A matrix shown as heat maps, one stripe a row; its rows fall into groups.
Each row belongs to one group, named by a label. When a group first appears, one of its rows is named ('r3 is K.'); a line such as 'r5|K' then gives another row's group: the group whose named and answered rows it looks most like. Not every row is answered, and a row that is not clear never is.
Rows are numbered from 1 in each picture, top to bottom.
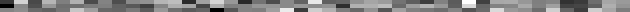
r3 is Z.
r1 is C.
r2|C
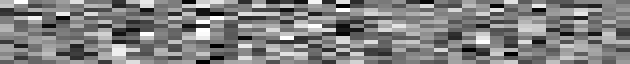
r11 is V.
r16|Z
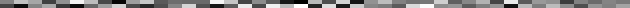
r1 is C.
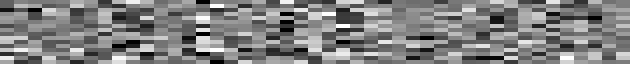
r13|C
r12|V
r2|C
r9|Z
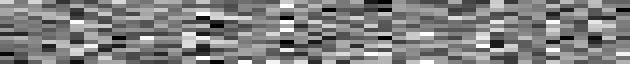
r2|Z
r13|Z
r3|V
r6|Z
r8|Z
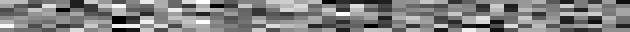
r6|V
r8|V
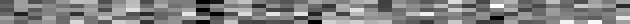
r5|V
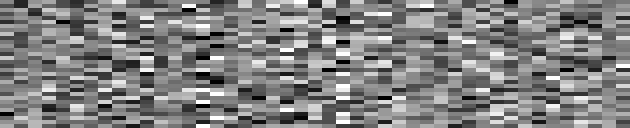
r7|V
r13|Z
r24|C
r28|Z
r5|V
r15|Z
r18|V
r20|Z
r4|C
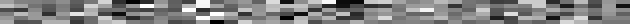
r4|C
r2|V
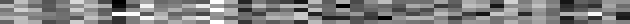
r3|C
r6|C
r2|V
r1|C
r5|V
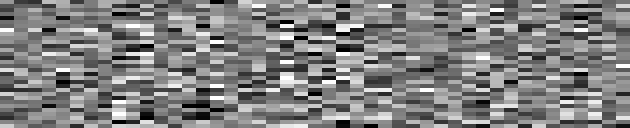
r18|C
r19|C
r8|C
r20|Z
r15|V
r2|V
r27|Z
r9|V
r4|V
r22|C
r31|V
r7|Z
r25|C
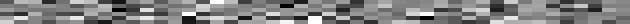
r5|C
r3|V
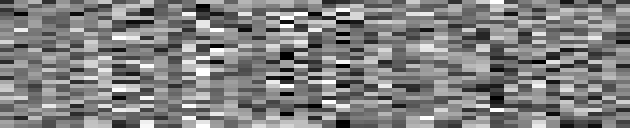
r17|V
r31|V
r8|C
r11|V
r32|V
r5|Z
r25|V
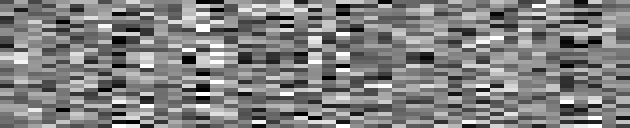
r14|C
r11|V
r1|Z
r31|V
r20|V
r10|V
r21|C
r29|C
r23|Z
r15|C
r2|V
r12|C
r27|V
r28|C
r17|V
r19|Z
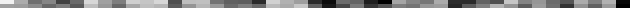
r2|V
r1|V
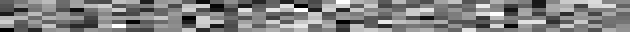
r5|C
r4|V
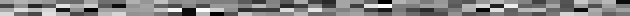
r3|C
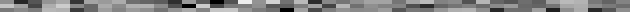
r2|C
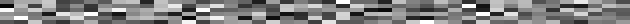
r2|C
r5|C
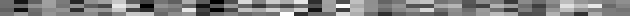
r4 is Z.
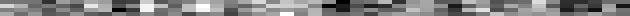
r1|V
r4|Z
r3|V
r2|V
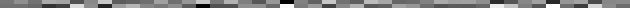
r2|Z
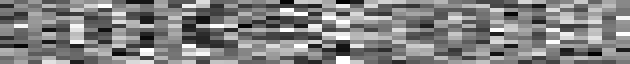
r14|V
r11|Z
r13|V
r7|C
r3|Z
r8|Z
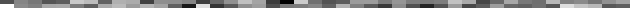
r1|Z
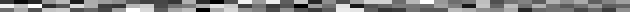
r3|Z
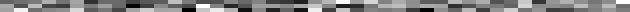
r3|C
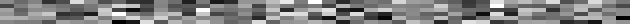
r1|Z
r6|V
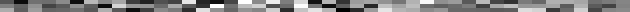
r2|Z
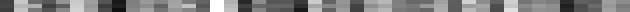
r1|C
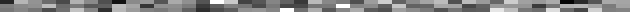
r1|C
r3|Z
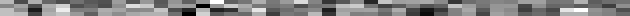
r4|C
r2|Z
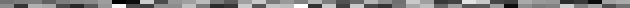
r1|V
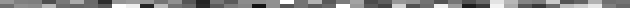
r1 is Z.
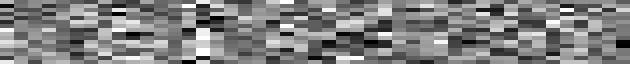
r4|C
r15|Z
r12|V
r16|C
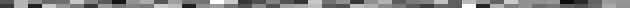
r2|C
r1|C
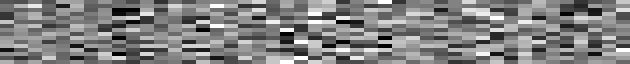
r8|Z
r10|V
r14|V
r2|C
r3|V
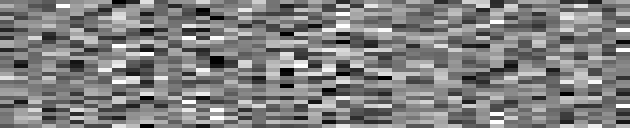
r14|Z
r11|V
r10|C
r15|Z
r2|C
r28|C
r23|V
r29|V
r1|V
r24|V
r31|V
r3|Z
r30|C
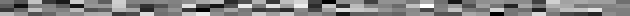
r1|Z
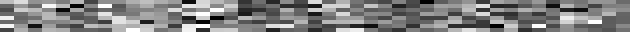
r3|C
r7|V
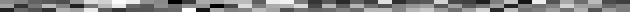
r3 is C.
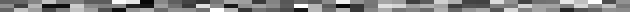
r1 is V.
